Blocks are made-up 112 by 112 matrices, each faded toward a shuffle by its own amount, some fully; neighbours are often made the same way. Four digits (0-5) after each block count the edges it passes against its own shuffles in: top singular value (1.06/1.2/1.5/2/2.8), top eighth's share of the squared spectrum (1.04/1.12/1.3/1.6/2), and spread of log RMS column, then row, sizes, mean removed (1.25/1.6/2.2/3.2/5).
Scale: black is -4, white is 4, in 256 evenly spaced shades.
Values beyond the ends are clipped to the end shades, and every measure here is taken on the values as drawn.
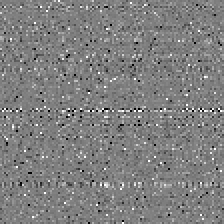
5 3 2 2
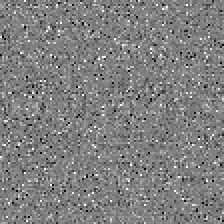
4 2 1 1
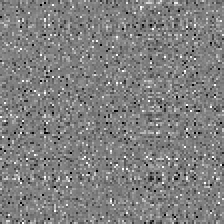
4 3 2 2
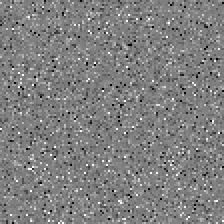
0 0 0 0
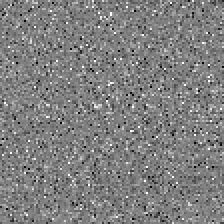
3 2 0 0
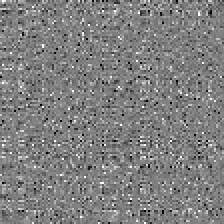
5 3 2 2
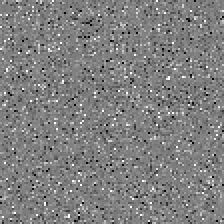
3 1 0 0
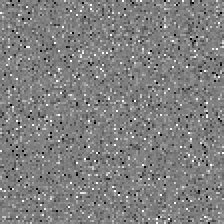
2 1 0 0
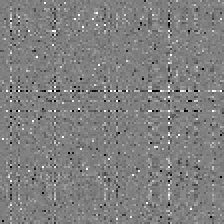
5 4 2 2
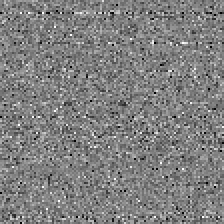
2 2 0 3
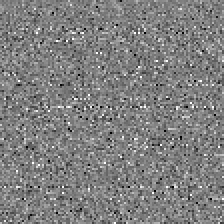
1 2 0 3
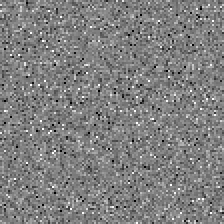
0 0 0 0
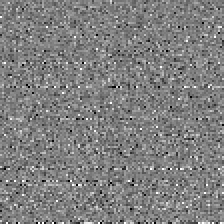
2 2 0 3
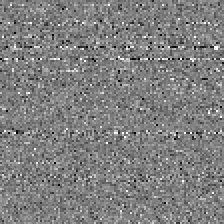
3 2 0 3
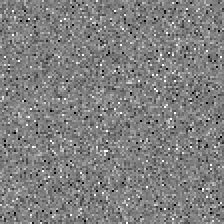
0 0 0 0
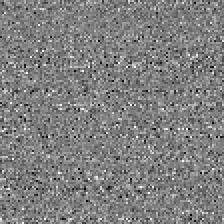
1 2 0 3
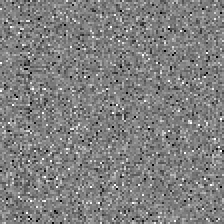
3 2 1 0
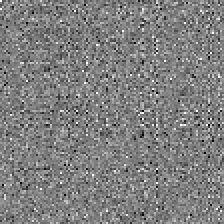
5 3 3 2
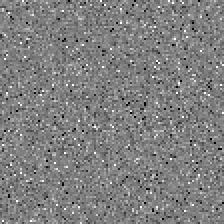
0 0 0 0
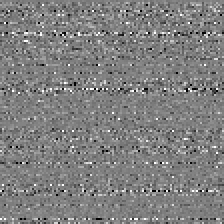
2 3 0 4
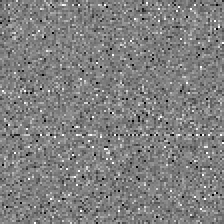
2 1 0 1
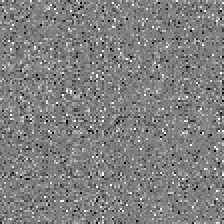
4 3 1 2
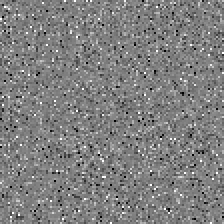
3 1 0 0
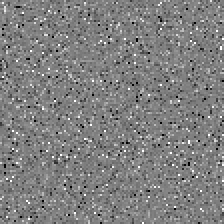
2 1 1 0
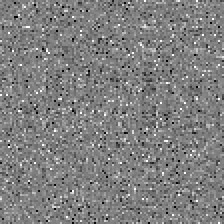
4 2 1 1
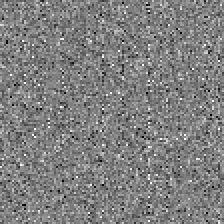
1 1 2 0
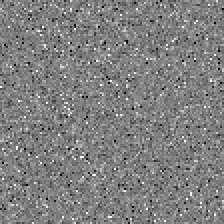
0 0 0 0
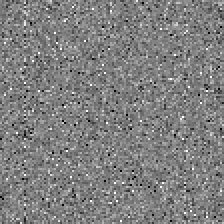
1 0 1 0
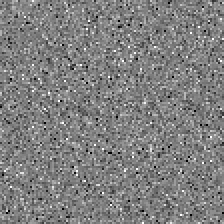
0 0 0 0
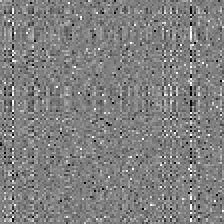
5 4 3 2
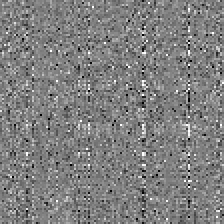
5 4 3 2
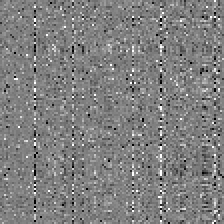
5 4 3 2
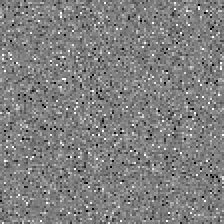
2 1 0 0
